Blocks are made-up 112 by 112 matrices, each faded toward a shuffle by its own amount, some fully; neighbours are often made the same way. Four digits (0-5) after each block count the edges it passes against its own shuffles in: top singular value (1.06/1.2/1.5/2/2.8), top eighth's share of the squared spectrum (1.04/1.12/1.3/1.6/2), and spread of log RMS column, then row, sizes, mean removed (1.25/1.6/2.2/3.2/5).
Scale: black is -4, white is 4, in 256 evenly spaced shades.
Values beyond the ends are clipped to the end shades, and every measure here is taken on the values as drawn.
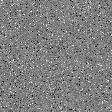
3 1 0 0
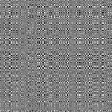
5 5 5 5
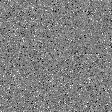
0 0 0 0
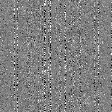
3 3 4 0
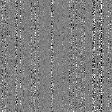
3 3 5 0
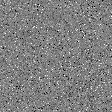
0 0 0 0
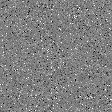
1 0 0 0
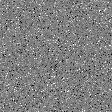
0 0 0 0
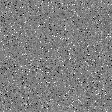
0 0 1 0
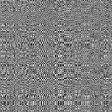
5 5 4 4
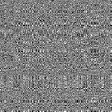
5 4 3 3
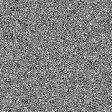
3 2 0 1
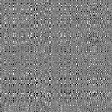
5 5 4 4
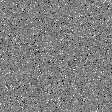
1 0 0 0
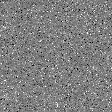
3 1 0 0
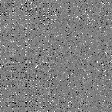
4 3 2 2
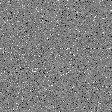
2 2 0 1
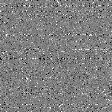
4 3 1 3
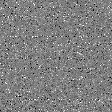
3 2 0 2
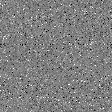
2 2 0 1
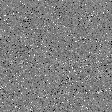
2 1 0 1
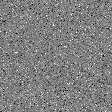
1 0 0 0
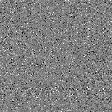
4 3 1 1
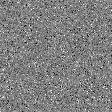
3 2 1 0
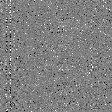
4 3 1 1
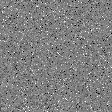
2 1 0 0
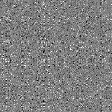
4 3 2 2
